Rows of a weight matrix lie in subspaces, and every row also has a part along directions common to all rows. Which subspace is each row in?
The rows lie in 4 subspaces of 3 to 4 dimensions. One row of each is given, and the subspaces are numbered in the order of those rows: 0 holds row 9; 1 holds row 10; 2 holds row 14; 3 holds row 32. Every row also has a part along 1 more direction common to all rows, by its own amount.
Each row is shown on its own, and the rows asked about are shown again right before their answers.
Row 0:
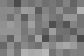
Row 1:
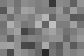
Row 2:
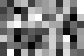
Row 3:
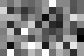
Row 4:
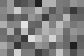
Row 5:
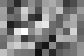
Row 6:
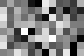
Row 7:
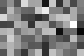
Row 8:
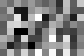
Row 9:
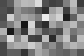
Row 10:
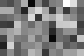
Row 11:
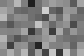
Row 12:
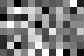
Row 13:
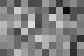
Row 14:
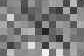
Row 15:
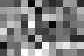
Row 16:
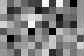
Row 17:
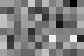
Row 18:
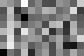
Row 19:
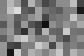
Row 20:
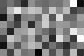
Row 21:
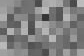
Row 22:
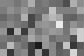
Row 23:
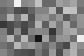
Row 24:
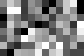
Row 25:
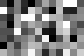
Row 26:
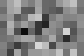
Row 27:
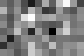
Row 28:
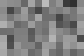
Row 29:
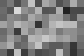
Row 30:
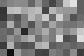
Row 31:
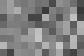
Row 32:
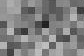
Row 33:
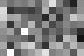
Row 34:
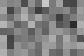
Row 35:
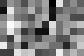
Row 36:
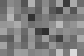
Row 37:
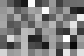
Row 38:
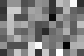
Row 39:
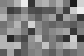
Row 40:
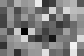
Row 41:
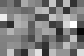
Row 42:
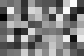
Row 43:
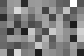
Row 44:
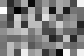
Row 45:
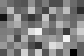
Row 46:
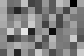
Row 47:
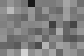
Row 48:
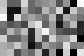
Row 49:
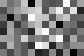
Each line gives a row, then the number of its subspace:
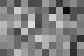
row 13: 0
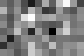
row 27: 1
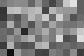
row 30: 2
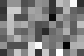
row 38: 2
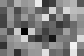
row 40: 0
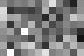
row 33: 2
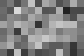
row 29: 0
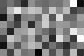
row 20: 3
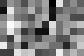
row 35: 2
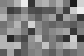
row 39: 3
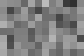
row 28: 1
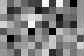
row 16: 1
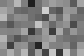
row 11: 0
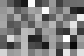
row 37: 3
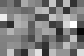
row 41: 1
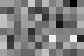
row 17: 1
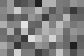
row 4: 0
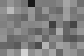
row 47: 0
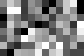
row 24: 3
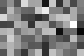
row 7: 1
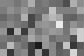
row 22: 2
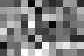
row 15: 0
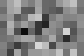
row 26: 3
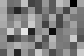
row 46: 1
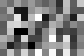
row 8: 3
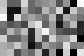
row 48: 2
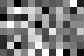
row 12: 0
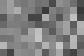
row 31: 3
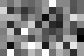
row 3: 2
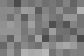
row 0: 0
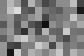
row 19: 3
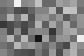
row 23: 0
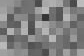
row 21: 0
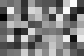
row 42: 3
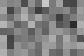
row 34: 1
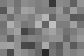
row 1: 2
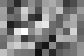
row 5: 3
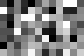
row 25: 1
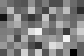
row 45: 3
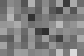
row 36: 2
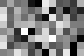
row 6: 0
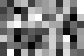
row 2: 3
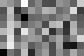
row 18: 1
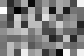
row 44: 1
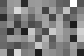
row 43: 1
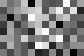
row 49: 2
